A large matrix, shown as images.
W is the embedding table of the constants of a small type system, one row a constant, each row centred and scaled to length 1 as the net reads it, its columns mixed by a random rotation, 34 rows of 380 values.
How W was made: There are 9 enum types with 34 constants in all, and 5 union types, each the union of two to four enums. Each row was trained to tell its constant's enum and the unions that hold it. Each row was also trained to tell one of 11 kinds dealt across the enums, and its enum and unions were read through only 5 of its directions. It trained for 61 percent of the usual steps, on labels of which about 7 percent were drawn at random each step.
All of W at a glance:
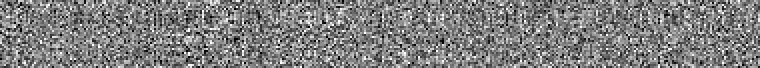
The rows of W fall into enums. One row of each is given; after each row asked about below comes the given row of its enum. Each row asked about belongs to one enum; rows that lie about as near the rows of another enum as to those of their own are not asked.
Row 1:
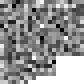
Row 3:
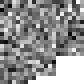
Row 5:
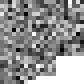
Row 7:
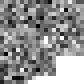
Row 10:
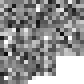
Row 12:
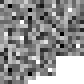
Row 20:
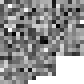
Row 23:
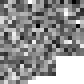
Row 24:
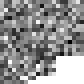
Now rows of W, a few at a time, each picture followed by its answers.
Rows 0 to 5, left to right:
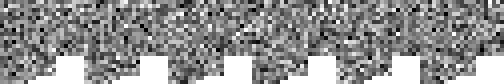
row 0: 24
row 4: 20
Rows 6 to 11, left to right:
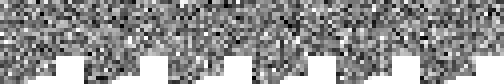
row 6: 10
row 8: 5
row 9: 7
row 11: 10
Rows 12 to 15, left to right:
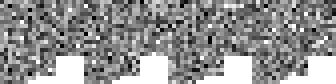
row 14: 1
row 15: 23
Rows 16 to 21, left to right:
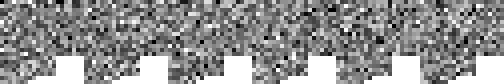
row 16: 3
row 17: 24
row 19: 20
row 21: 20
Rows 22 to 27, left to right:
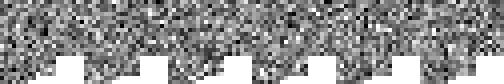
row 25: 10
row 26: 23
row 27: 23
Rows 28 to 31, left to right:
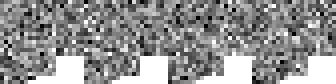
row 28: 5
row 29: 3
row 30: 7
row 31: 7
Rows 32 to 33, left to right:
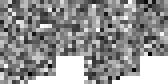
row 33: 20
